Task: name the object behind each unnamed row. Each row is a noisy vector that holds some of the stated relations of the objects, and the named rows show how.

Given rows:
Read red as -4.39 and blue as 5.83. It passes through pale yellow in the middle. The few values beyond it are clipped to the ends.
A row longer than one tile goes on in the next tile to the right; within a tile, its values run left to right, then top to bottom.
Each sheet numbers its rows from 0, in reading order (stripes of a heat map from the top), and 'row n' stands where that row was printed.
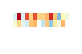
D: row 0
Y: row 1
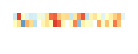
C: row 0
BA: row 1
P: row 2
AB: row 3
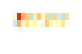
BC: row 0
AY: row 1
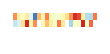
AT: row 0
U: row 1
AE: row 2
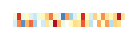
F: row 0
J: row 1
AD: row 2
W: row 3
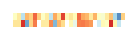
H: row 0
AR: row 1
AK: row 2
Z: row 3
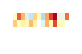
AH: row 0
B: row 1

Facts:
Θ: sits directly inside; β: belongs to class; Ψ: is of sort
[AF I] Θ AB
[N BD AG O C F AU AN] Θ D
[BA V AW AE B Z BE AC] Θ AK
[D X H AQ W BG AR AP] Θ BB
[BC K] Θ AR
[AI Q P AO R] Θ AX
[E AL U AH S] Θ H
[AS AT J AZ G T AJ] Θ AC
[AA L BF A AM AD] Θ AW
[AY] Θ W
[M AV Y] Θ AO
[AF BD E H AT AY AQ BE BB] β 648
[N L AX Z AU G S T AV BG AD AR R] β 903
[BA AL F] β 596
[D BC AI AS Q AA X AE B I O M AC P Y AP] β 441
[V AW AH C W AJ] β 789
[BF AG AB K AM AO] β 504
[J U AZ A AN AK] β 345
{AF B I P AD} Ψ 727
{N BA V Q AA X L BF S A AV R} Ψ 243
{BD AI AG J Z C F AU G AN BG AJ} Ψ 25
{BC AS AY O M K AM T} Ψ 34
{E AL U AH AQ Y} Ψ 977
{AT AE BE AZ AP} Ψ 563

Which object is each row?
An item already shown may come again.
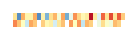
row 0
AO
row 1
AX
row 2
W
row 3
X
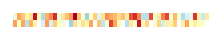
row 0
W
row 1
I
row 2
AP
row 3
V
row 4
AS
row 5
Q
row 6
AF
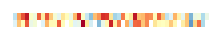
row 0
B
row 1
AL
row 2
AJ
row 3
AE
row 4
AW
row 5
AH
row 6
AG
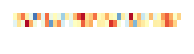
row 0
J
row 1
AN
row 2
AA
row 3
AM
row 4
O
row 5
A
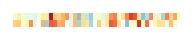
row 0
K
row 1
AW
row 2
AU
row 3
BF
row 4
AE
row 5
S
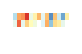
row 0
I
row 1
BD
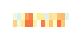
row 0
BF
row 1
AB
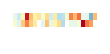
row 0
L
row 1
BG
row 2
AZ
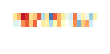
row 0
AC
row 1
N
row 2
AN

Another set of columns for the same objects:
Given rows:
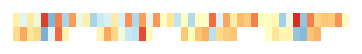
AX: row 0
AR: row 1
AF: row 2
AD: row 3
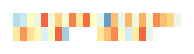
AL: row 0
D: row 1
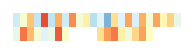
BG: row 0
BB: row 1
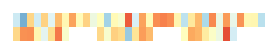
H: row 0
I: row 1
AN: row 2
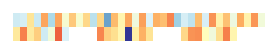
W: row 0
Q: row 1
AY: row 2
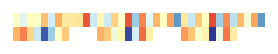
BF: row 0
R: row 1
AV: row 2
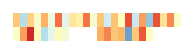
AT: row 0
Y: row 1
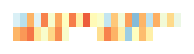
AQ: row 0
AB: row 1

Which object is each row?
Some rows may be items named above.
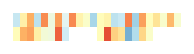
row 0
AN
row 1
AW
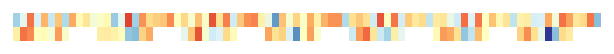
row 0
AG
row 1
AD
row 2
AS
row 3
X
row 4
J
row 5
AK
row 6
A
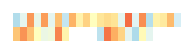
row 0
K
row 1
AJ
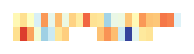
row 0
AM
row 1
AA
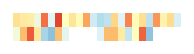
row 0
AZ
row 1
F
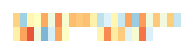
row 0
AE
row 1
W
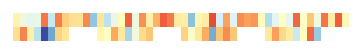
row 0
L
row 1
B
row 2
P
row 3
AL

